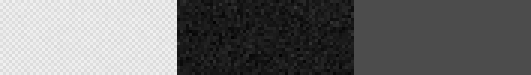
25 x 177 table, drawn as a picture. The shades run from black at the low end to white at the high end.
The table splits into one row of 3 panels. Panel 1,1: very high, checkered, faint in contrast. Panel 1,2: very low, fine-grained, faint in contrast. Panel 1,3: low, flat.
